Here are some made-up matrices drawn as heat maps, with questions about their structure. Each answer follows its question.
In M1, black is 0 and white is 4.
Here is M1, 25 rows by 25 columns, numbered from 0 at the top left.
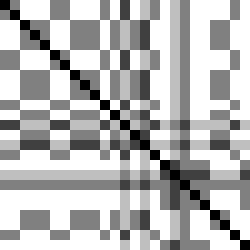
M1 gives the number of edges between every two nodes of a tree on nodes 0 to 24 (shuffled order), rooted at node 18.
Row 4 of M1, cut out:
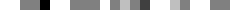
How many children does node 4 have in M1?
0
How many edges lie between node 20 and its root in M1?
2
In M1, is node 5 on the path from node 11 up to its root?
no
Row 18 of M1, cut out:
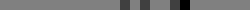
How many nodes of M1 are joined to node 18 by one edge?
3
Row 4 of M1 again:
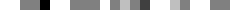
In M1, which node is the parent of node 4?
14
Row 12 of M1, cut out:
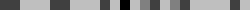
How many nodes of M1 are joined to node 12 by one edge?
8
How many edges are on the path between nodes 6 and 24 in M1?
4
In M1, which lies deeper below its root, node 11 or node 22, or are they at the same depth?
the same depth
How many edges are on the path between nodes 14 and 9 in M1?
1
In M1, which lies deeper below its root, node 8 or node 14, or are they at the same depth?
node 8
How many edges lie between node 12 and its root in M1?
1
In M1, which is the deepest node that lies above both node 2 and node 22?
14
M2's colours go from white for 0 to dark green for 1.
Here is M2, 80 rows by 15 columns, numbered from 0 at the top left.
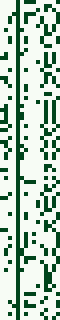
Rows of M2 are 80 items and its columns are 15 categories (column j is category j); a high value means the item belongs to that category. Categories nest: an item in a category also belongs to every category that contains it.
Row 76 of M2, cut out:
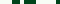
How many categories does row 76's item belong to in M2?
6
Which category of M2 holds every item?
4
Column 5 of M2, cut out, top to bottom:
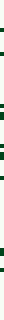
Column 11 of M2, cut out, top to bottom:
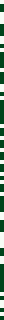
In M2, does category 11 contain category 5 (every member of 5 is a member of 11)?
yes
